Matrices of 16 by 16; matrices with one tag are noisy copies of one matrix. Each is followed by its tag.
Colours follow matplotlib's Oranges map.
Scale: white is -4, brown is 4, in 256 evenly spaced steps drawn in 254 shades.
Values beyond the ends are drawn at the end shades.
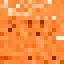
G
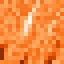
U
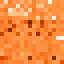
G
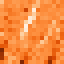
U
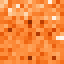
G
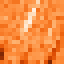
U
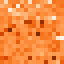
G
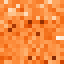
G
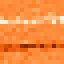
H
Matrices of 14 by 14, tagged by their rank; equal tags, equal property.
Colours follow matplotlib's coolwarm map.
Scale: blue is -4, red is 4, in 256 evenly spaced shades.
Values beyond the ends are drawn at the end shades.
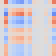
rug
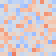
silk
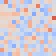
silk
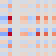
rug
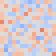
silk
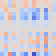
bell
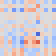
bell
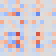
bell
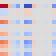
rug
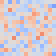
silk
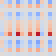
rug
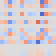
bell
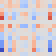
bell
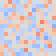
silk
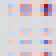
rug
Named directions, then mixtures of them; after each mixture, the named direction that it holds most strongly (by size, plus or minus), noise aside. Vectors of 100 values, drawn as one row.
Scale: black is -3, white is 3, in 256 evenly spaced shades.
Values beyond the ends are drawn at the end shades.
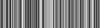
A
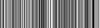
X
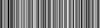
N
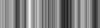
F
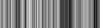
F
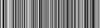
X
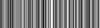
N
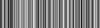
N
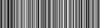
N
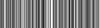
X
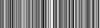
X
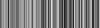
N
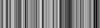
A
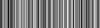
N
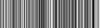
X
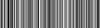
N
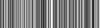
X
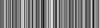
X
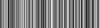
N
